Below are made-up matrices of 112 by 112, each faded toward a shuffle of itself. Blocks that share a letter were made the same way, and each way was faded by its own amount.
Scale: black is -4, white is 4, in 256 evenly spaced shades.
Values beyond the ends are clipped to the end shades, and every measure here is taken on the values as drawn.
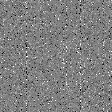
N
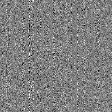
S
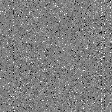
N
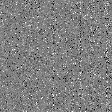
N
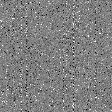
N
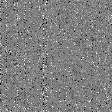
N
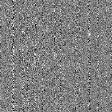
S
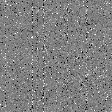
N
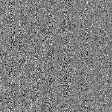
S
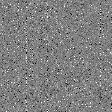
N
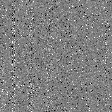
N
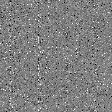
N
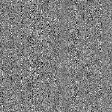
S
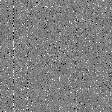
N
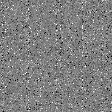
N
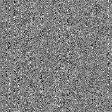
S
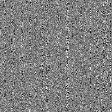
S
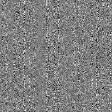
S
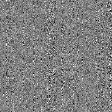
S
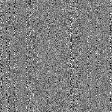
S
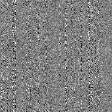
S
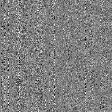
S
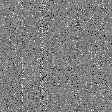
N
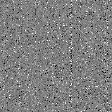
N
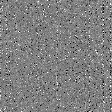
N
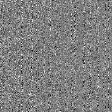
S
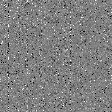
N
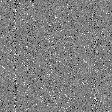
N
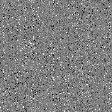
N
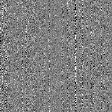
S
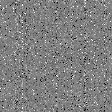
N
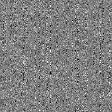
S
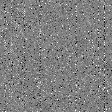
N
